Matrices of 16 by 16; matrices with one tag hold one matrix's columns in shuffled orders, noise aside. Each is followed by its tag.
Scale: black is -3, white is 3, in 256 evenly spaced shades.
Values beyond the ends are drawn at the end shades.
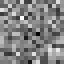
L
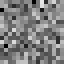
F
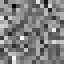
F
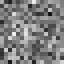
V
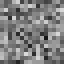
L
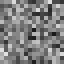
L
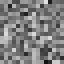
V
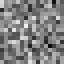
F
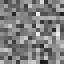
V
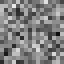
L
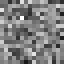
L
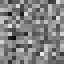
L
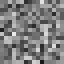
V
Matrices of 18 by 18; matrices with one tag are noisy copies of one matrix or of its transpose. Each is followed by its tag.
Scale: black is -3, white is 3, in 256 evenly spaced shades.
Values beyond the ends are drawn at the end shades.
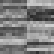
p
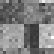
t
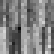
p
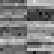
p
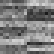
p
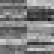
p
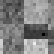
t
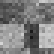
t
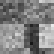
t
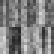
p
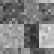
t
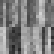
p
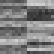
p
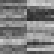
p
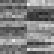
p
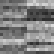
p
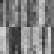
p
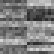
p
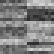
p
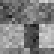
t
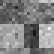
t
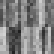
p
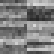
p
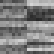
p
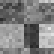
t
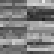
p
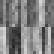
p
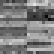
p
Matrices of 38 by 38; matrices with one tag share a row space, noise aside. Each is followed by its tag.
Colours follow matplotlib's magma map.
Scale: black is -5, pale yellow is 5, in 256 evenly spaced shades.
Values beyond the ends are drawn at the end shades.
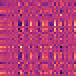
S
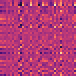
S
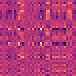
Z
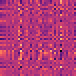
S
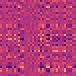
Z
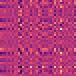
S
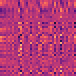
S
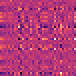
S
